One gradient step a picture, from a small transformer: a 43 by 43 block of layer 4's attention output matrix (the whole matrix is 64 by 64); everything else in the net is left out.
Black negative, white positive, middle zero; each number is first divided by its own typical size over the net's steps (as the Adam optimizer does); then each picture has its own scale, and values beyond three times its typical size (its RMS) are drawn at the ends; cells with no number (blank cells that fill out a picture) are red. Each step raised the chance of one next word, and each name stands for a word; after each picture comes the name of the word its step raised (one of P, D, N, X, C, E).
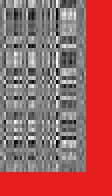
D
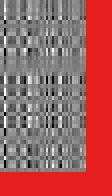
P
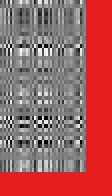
D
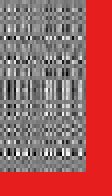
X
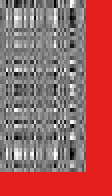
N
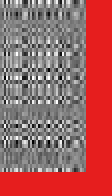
D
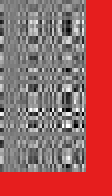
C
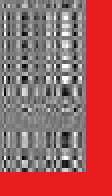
N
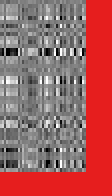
P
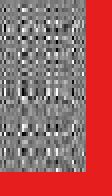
X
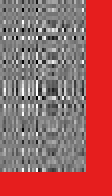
X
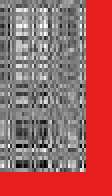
N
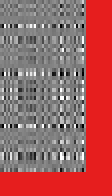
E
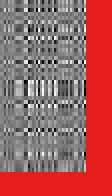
X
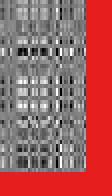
P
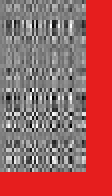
C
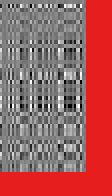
E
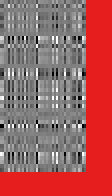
E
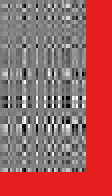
E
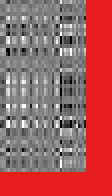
P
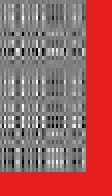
P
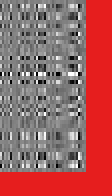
N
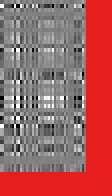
E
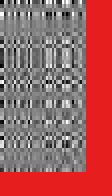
D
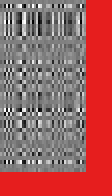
C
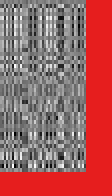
N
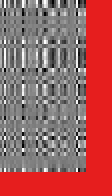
D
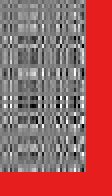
E
